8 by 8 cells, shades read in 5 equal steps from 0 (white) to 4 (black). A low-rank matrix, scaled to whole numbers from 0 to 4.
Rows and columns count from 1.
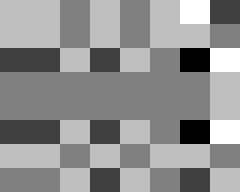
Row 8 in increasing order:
1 1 1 2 2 2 3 3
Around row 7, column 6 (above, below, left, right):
2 2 2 1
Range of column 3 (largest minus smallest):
1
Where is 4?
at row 3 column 7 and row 6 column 7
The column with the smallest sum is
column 8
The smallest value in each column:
1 1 1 1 1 1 0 0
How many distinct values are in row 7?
2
